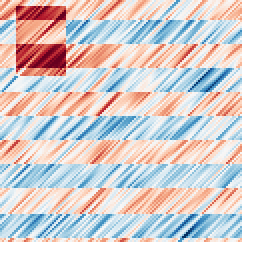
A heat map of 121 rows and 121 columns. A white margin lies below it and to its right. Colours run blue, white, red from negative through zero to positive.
Stripes running across repeat 5 times from top to bottom. In the top left lies a patch that is higher than the rest. The ninth with the highest average is the top left.
